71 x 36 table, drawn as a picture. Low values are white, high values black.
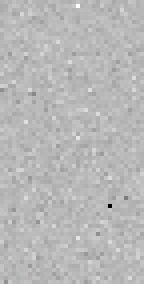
Seam: none. Grain: fine. Odd rows or columns: none. Average level on the scale: 30%. Histogram: skewed, a long tail of high values. Stripes: none. Mirror symmetry: none.
